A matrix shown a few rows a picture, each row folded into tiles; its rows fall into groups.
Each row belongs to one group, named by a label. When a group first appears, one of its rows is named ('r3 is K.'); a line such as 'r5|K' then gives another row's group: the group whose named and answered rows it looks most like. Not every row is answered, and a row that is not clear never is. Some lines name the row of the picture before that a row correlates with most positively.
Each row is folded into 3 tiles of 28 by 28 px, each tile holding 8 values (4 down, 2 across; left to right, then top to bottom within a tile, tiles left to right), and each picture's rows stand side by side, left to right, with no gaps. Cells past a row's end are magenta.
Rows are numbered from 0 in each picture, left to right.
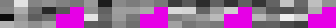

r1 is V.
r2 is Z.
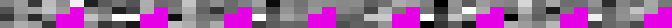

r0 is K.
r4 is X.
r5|V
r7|V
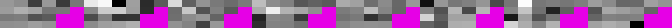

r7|K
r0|Z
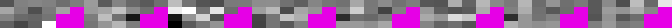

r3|X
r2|X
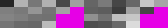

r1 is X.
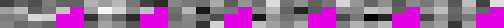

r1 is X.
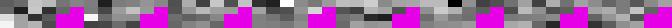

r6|K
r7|X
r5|Z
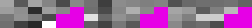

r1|V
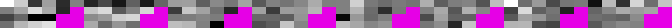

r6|K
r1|Z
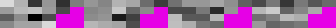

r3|Z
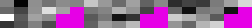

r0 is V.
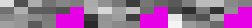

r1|X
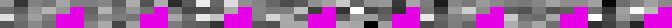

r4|K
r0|V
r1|K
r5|V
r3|X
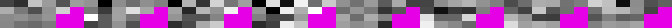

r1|V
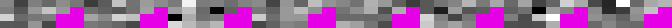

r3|V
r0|V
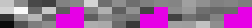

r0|X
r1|K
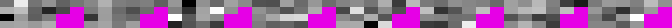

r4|K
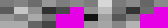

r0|K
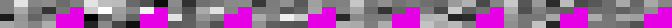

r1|X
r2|V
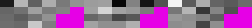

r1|Z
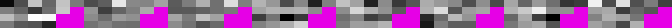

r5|X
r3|Z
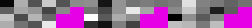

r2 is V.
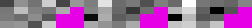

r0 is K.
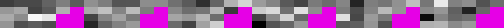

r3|X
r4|V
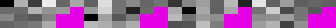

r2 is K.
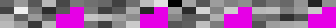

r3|Z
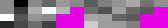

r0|V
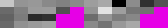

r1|Z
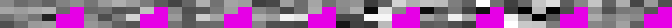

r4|X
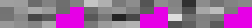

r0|Z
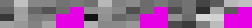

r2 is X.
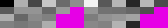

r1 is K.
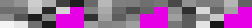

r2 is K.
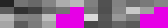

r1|V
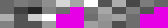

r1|K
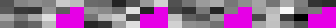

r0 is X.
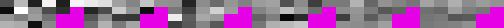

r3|Z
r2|V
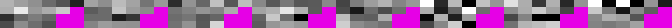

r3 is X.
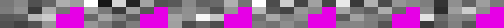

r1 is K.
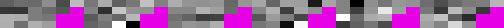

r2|Z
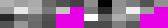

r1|V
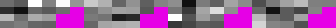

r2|V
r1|Z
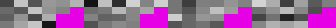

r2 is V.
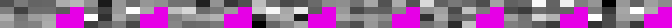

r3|X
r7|V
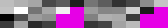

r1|X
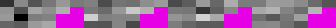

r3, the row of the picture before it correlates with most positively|0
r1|V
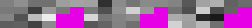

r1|V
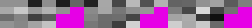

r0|Z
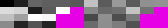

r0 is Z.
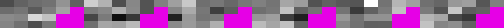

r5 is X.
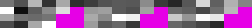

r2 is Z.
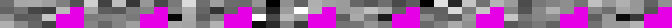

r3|V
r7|Z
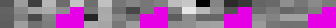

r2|Z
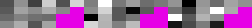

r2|V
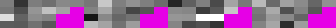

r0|V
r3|K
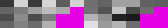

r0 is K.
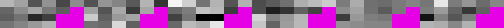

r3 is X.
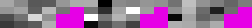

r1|V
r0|X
